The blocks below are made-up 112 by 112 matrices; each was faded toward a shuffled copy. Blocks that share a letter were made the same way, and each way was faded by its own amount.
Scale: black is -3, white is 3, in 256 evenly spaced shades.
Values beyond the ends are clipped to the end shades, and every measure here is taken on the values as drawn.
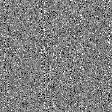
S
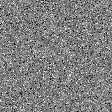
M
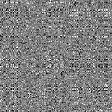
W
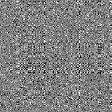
W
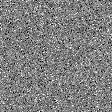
M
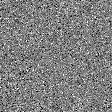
M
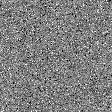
M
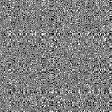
W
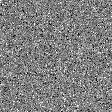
M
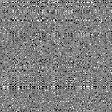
W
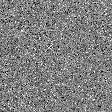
M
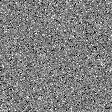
M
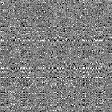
W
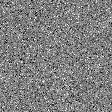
M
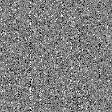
S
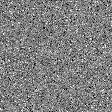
M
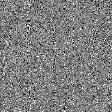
S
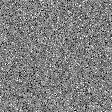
M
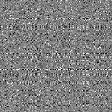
W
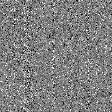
S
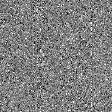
S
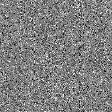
S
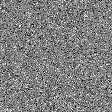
M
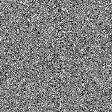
S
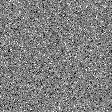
M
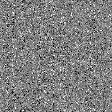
S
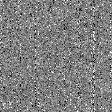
S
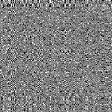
W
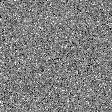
M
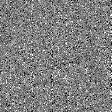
S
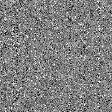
S
